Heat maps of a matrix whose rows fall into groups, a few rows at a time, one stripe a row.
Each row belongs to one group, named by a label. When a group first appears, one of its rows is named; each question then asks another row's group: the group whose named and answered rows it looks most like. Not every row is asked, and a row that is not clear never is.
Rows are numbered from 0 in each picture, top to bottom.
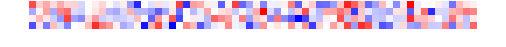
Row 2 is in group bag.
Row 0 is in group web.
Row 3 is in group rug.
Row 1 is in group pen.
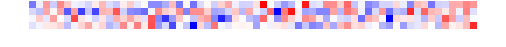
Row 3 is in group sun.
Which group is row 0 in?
pen
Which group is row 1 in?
web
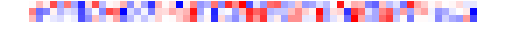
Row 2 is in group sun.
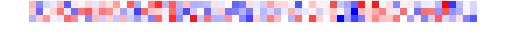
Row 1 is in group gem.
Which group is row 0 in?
gem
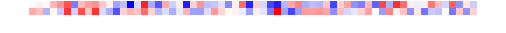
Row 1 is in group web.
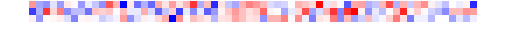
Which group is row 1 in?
pen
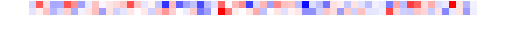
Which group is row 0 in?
bag
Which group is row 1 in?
bag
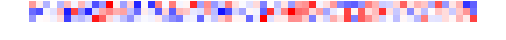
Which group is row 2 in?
rug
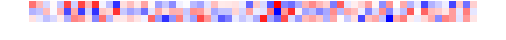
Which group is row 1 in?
web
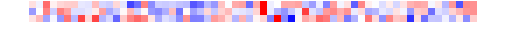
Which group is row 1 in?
pen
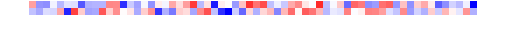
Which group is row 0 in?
sun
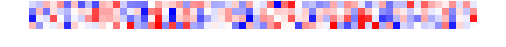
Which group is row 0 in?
web
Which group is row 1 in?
rug
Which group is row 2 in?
rug
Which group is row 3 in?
gem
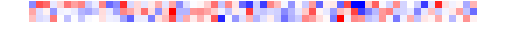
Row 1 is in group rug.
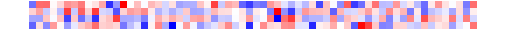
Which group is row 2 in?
web
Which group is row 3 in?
rug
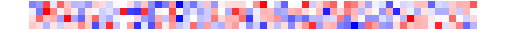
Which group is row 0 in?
pen
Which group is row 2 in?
bag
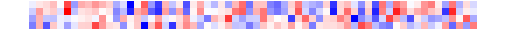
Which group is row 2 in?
pen
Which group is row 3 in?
rug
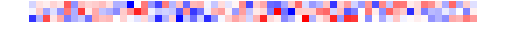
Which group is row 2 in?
pen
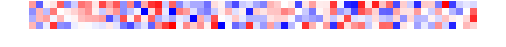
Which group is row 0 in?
gem
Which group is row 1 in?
rug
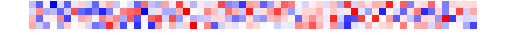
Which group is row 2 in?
gem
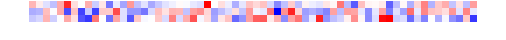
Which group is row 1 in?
web
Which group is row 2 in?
sun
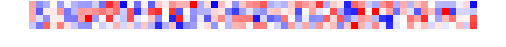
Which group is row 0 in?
sun
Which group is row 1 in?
gem
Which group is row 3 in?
pen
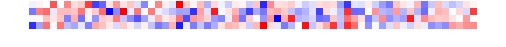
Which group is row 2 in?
web
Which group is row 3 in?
pen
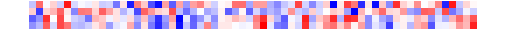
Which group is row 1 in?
gem
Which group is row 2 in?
pen
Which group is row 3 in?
pen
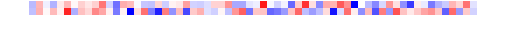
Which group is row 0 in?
pen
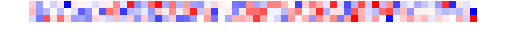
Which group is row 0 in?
gem
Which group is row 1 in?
sun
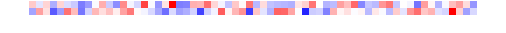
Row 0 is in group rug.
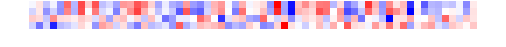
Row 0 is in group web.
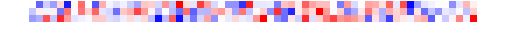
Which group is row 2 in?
pen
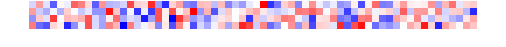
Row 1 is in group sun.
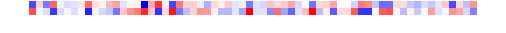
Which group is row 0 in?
rug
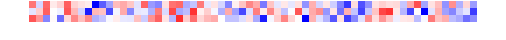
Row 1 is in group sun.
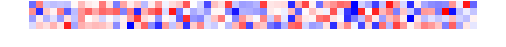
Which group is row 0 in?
pen
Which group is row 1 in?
gem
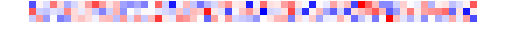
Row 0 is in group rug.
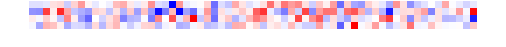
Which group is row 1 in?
pen
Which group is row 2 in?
sun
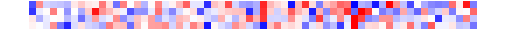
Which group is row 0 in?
pen
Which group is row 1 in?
rug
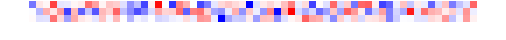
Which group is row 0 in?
rug
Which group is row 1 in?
web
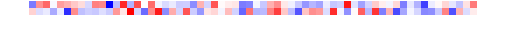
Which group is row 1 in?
gem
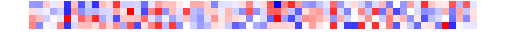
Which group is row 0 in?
web
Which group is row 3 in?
gem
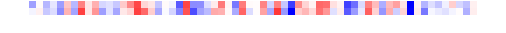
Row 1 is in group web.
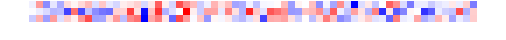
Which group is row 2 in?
rug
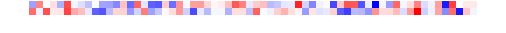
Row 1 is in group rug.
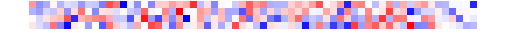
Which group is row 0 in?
sun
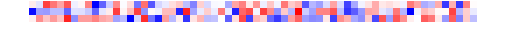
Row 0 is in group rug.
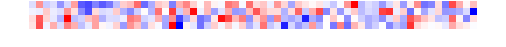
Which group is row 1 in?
sun
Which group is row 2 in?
bag
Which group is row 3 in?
bag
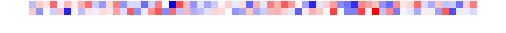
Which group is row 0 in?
rug
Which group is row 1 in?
gem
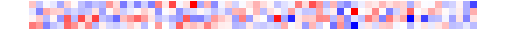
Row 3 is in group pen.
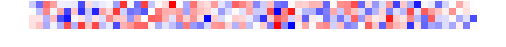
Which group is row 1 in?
web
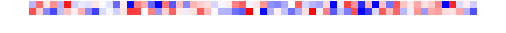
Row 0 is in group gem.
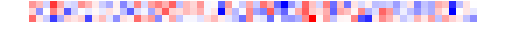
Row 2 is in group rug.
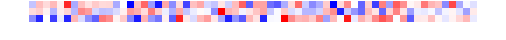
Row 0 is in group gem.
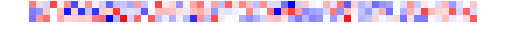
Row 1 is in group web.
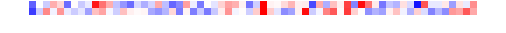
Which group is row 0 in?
rug
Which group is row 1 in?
pen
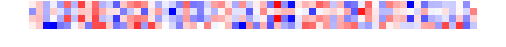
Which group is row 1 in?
rug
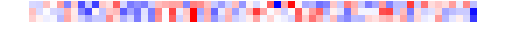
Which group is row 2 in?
sun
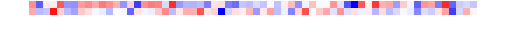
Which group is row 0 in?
gem
